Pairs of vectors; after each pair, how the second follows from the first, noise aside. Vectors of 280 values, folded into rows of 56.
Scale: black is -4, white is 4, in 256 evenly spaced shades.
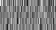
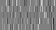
partly zeroed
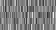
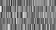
shuffled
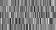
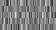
shuffled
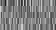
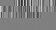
partly zeroed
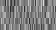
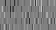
partly zeroed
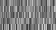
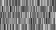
shuffled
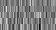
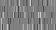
partly zeroed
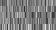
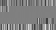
partly zeroed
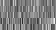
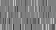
partly zeroed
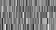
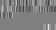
partly zeroed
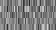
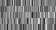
shuffled
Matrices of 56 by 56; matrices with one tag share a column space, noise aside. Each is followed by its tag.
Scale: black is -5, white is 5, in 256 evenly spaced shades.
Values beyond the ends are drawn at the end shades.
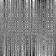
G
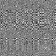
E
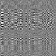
E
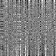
G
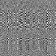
E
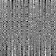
G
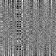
G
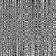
G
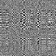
E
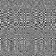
E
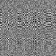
E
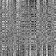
G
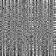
G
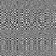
E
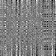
G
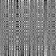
G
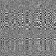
E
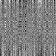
G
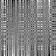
G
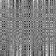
G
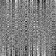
G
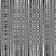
G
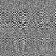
E
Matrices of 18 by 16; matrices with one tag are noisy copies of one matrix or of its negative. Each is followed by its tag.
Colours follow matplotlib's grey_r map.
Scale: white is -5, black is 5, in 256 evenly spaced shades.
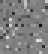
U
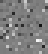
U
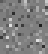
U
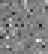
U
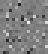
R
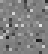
U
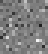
U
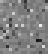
U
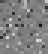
U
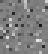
U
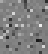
U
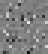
R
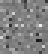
U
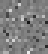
R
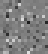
R
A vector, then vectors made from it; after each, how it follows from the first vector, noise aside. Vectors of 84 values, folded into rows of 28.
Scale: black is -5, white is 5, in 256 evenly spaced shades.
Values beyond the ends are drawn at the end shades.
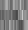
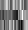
scaled up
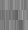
shrunk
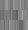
shrunk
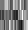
scaled up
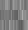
shrunk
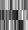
scaled up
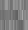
shrunk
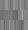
shrunk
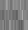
shrunk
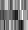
scaled up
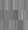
shrunk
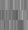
shrunk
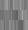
shrunk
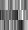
scaled up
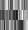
scaled up
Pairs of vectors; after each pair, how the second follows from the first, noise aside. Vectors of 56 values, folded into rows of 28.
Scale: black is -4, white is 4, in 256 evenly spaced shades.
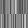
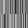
sign-scrambled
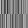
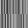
sign-scrambled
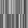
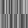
wrapped around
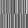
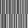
wrapped around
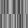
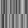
wrapped around
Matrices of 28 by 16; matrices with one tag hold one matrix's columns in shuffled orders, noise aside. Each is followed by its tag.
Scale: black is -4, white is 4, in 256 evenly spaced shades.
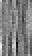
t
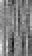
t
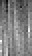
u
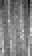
u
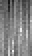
u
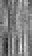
t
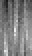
u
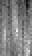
u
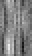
t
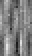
t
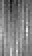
u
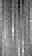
u
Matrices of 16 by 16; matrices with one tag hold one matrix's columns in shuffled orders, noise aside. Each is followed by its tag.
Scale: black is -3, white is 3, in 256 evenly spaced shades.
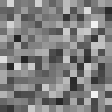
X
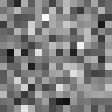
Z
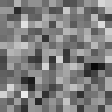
X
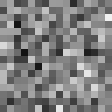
Z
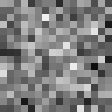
Z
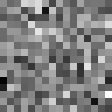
X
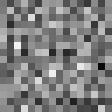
Z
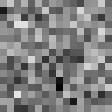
X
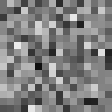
Z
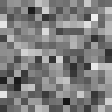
X
